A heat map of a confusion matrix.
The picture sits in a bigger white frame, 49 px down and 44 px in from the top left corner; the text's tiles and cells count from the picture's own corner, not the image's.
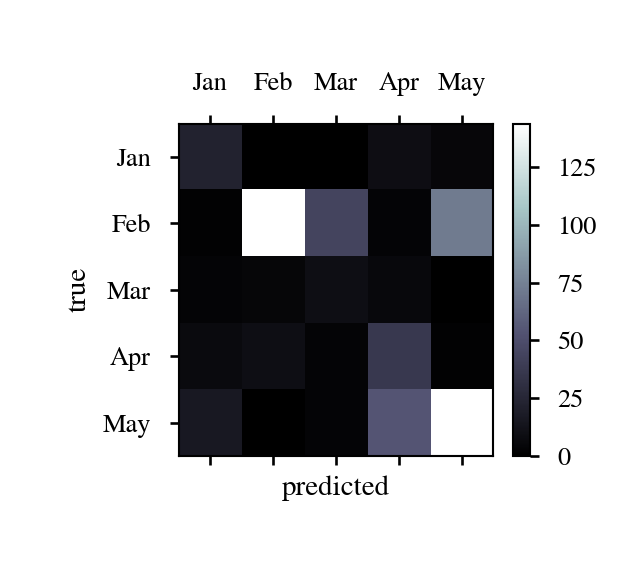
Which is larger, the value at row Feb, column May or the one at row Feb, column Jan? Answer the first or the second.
the first
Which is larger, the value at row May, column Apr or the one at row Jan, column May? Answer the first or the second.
the first
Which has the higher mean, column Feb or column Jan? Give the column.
Feb
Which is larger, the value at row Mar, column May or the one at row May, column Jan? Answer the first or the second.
the second
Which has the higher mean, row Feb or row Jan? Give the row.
Feb
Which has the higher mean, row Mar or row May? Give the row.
May
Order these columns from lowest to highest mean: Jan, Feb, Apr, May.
Jan, Apr, Feb, May
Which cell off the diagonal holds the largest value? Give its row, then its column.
Feb, May
